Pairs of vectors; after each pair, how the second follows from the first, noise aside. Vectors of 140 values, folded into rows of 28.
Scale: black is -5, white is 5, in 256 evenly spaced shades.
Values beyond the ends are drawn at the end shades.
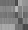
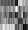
scaled up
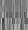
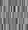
shuffled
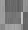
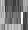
scaled up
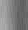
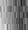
scaled up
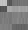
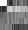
scaled up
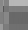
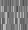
shuffled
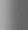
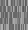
shuffled
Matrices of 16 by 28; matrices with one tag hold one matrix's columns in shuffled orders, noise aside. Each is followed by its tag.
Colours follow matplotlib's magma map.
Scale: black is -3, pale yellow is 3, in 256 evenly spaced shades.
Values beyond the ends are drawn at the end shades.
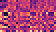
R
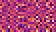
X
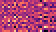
X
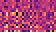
R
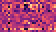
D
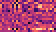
D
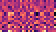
R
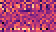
D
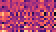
R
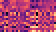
R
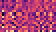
R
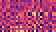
R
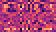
D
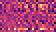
D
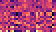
R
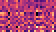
R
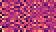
X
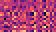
R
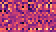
D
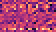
D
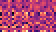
R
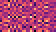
X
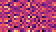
X
